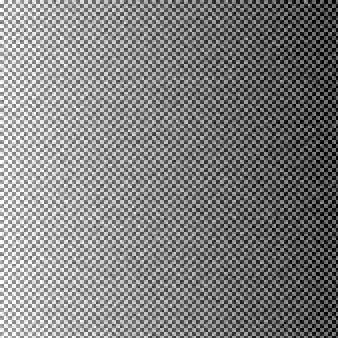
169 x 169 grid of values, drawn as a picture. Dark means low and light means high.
Grain: checkered. Average level on the scale: 50%. Slope: up to the left.
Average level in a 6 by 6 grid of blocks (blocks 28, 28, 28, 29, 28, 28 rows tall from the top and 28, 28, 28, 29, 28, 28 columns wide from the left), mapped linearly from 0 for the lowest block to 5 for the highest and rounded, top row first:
5 4 3 2 1 0
5 4 3 2 1 0
5 4 3 2 1 0
5 4 3 2 1 0
5 4 3 2 1 0
5 4 3 2 1 0
